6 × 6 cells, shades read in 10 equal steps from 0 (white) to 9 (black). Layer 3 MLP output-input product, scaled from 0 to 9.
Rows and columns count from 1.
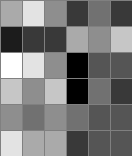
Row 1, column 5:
5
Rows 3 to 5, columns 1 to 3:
0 1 4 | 2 4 2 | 4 5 4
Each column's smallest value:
0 1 2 3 4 2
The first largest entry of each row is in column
4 1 4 4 5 4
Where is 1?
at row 1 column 2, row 3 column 2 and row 6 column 1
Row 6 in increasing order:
1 3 3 6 6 7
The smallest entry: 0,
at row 3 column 1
